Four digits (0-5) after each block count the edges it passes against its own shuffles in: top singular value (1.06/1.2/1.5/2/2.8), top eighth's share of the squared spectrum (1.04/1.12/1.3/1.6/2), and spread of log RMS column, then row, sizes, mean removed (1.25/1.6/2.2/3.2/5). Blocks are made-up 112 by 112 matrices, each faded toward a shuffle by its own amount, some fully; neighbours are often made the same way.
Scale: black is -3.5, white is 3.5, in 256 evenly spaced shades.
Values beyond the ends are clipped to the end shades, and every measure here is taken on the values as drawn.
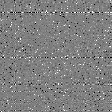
5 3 1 2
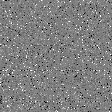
3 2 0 1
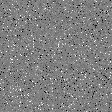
0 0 0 0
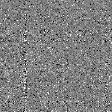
1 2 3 3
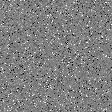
0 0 0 0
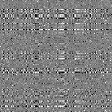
5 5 3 4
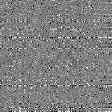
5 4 2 3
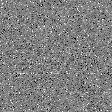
3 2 0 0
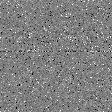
3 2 0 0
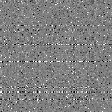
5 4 1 3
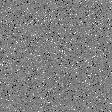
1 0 0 0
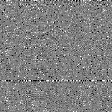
4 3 1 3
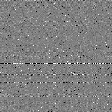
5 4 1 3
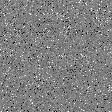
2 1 0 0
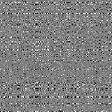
5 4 2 4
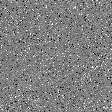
2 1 0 0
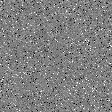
1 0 0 0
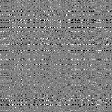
5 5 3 4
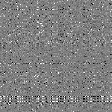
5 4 2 3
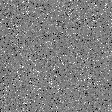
0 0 0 0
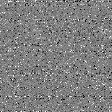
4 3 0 2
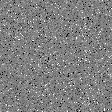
2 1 0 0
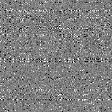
4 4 2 3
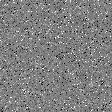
2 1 0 0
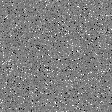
1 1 0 0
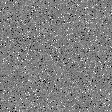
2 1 0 0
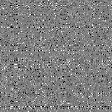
4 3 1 3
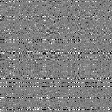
5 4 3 4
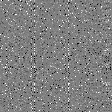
4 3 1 1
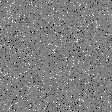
0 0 0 0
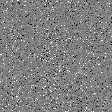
3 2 1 0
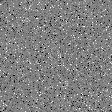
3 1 1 0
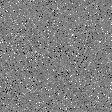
0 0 0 0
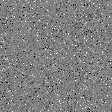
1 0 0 0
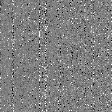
2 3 3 0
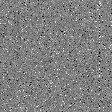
2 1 1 0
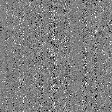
2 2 3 0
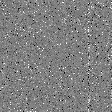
2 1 1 0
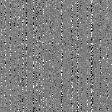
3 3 4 0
